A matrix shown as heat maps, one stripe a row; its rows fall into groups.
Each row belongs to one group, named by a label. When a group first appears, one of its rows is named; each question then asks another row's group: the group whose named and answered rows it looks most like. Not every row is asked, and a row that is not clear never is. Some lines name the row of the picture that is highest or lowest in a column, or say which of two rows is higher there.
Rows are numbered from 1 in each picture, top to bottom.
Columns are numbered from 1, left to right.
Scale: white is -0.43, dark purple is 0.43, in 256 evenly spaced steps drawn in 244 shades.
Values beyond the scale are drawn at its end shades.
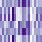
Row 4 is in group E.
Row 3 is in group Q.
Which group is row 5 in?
E
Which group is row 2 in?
Q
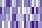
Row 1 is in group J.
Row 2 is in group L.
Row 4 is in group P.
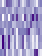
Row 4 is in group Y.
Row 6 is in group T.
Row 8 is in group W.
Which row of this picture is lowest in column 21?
8
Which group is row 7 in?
T
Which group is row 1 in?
J
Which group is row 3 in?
P
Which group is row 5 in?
E
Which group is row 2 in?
W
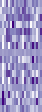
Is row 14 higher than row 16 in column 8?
Yes
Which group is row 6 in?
J
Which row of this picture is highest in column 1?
9
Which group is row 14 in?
T
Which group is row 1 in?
P
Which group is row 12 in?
P
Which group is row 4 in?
Q
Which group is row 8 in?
Y
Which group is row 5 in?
J
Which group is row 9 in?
L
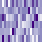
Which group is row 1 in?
P
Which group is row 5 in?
Q
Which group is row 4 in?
L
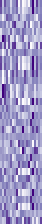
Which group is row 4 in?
Q
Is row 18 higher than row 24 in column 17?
Yes
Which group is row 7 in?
Q
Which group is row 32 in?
J
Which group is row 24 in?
E
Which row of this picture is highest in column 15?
24
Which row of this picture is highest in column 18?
22
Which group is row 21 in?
E
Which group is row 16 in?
T
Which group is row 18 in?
Y
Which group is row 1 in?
L
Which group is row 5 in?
E
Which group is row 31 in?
T
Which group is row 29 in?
Y
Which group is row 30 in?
L
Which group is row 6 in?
T
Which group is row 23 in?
Y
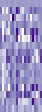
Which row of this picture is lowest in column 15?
6
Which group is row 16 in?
W
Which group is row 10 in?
P
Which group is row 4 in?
P
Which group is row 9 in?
J
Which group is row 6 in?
L
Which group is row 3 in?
Q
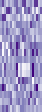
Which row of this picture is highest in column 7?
8
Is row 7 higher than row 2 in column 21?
No
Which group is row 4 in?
Y
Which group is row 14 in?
Y
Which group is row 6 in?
E
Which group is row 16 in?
T
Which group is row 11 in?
L
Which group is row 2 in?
J
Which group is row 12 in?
E
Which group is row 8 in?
P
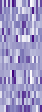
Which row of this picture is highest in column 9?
6
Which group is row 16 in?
J
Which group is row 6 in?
L
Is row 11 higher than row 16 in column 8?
Yes
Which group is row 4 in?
E
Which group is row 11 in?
Q
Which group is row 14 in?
E
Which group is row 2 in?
L
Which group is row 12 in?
Q
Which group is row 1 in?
Q
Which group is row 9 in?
E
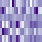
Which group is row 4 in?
P
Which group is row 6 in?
P
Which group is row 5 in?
T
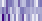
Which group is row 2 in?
T
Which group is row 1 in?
J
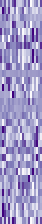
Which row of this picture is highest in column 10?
27
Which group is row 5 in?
L
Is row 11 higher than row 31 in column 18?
Yes
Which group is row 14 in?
Q
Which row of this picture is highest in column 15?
26
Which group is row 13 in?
T
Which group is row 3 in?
T
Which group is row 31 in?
T
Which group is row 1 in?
Q
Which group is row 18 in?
J
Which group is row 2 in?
T
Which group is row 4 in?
Q
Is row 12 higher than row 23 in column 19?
No
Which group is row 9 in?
L
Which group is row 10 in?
J
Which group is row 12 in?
J
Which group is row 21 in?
W
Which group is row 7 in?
J
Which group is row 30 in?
T
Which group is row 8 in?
L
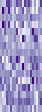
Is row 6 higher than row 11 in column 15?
No
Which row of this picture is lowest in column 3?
15
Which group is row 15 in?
J
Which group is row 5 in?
L
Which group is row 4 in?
T
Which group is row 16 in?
E
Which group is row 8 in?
Y
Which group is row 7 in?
W
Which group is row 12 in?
L
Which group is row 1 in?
J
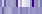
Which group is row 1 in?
L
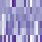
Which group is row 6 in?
Q
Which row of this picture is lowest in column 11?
6
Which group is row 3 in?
P
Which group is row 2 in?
Y
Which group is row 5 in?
J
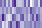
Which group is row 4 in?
P
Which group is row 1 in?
Q
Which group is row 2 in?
Y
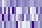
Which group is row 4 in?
L
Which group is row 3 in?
T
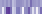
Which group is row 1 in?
Y
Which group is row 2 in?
J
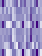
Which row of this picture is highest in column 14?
7
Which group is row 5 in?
Y
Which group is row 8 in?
W
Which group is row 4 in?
W
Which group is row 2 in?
Y
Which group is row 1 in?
W
